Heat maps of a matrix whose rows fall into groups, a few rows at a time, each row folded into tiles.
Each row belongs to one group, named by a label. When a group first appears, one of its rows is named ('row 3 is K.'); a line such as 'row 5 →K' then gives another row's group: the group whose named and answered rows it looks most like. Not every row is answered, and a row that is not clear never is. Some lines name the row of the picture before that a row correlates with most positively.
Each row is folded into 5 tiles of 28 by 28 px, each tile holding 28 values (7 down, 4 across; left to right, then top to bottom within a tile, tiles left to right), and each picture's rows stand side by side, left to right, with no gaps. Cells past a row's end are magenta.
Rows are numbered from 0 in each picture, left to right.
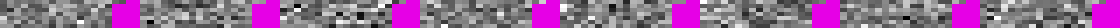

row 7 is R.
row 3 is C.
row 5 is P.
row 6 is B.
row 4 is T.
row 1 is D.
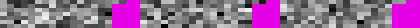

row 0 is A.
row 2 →T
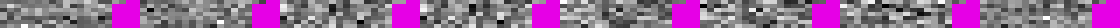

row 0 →B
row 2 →T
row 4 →P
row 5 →P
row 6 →R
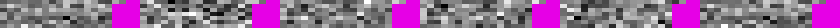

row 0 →B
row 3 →A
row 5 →B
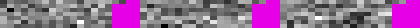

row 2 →D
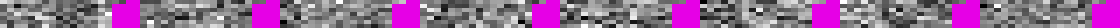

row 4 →B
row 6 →P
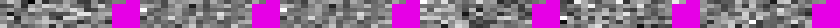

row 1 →T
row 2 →T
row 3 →P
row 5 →A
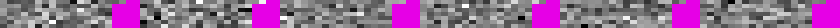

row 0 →A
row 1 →C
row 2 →C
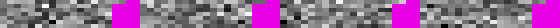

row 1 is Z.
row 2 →C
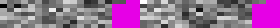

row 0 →P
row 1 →P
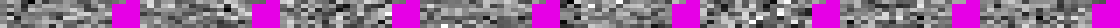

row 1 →Z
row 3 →B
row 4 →C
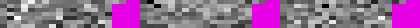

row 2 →A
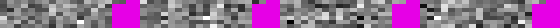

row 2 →D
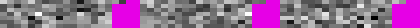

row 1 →Z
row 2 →D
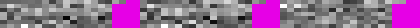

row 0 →B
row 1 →B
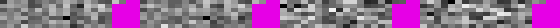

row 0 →B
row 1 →B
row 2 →P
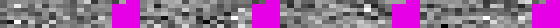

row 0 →A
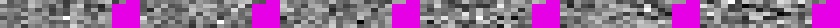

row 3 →D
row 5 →R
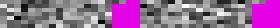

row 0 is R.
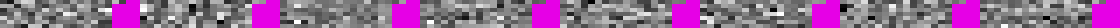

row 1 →T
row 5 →C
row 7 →B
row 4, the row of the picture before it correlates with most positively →1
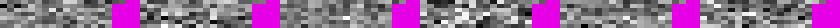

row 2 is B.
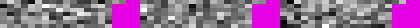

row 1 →T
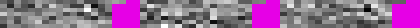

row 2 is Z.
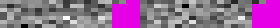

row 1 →A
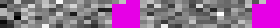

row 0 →C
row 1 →C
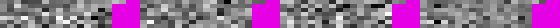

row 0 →D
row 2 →Z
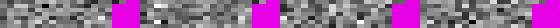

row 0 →A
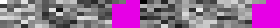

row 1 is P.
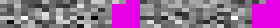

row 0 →D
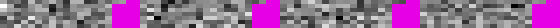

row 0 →T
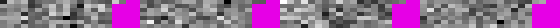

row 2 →P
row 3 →T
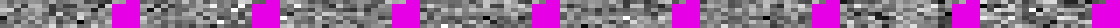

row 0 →T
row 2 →C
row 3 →B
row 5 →B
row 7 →P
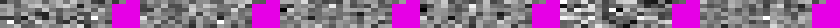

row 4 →P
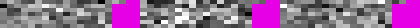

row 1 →A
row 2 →R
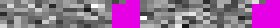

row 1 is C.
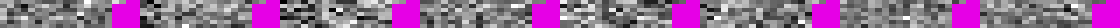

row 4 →P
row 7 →Z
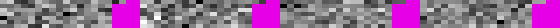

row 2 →P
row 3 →T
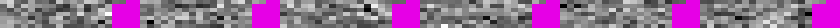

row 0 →Z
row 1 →D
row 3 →B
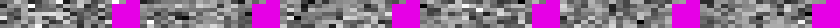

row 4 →T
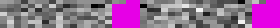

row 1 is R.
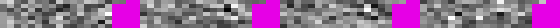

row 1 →Z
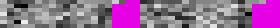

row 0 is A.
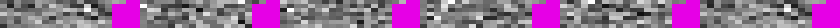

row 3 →R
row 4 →R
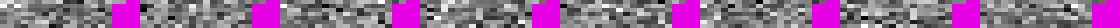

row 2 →R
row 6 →B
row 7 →Z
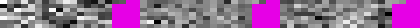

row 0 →P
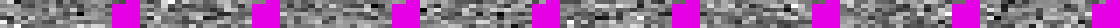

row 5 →Z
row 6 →Z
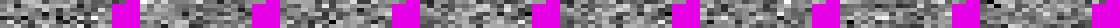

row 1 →P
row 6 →D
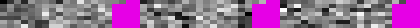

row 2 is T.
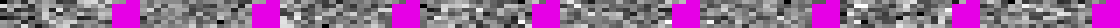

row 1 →T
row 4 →C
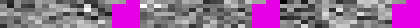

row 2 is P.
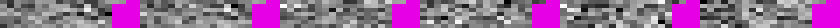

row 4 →R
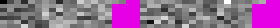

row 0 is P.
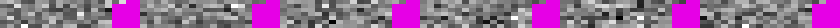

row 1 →Z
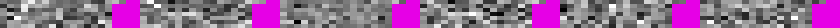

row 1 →C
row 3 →C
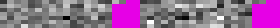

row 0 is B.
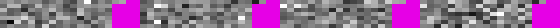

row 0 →A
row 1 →A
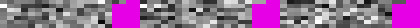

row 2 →A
